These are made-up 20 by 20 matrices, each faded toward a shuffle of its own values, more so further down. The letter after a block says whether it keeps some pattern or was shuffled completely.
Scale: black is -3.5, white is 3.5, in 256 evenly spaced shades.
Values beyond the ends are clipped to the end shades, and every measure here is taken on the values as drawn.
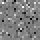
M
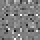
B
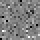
M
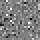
M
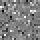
M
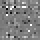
B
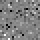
M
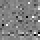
B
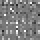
B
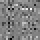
B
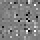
B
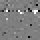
B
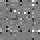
B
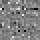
B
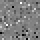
M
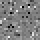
M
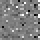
B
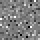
M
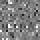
B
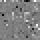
B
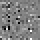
B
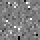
M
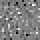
M
